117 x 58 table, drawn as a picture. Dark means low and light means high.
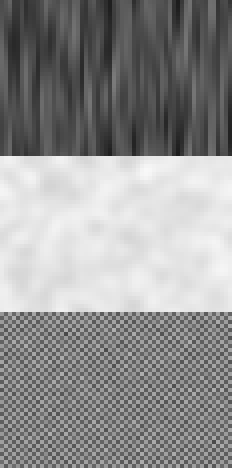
It is made of 3 by 1 panels. Panel 1,1: low, streaked downward. Panel 2,1: very high, blotchy, faint in contrast. Panel 3,1: middling, checkered, strong in contrast.
